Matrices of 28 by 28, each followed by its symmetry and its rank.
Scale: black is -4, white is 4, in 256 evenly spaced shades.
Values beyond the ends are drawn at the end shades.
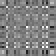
symmetric, rank two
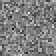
antisymmetric, full rank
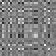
symmetric, rank two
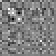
symmetric, rank three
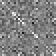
symmetric, rank five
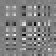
symmetric, rank two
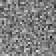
antisymmetric, full rank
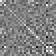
symmetric, rank five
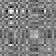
symmetric, rank two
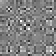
symmetric, rank three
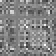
symmetric, rank three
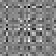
symmetric, rank two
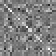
symmetric, rank five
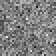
antisymmetric, full rank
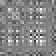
symmetric, rank three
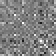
symmetric, rank five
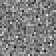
antisymmetric, full rank
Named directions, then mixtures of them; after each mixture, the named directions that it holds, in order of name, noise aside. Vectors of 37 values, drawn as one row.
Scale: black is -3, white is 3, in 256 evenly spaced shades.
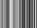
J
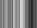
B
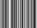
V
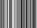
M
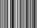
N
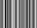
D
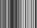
J, M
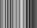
B, D, N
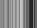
B, J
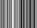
J, M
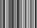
D, J, V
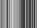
J, M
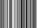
M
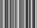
D, N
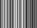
B, N, V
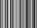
D, N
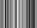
B, D, V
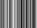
M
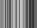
B, D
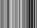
B, J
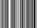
J, N, V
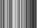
B, M
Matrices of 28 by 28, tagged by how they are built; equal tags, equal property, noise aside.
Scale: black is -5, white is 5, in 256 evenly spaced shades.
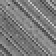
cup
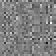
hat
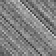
cup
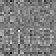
hat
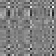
hat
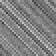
cup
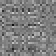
hat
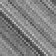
cup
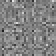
hat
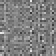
hat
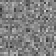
hat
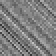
cup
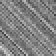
cup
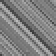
cup
